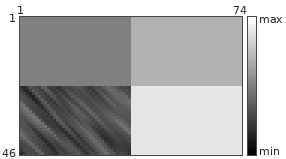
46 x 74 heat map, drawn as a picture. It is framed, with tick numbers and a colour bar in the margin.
It is made of 2 by 2 panels. Panel 1,1: middling, flat. Panel 1,2: high, flat. Panel 2,1: low, slanting down to the right. Panel 2,2: very high, flat.
